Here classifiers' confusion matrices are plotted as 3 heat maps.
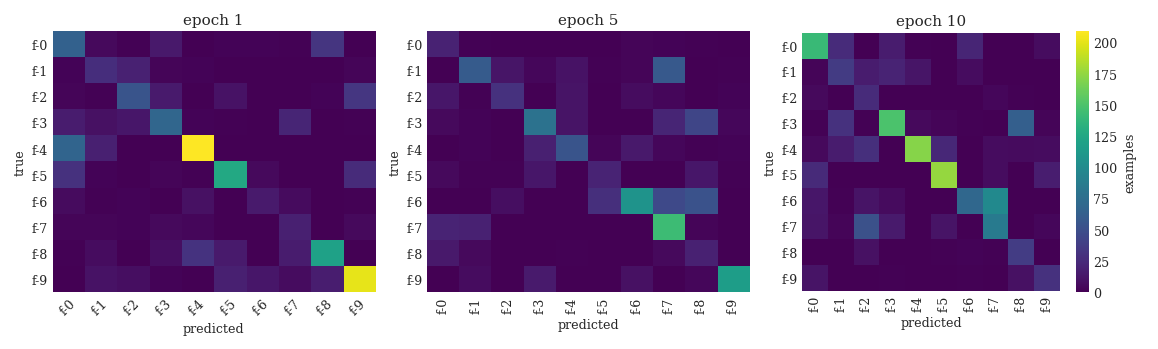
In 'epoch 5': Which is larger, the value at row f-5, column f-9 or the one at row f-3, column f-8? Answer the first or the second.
the second
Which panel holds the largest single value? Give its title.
epoch 1
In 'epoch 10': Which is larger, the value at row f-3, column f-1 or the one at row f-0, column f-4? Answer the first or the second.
the first
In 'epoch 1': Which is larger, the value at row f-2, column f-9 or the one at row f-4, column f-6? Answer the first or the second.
the first
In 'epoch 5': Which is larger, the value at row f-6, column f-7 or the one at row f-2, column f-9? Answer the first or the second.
the first
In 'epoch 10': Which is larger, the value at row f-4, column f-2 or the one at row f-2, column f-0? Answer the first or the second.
the first
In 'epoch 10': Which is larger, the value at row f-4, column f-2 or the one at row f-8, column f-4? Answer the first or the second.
the first
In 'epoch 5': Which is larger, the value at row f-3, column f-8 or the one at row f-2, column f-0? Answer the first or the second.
the first
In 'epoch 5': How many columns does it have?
10
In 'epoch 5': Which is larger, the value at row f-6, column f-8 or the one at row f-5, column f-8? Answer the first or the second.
the first
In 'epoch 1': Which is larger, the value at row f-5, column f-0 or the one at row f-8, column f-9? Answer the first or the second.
the first
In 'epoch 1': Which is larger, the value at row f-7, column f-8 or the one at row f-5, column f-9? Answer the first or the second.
the second
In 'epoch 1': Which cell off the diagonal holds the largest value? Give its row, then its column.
f-4, f-0
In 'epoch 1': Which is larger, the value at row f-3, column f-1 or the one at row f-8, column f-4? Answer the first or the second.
the second
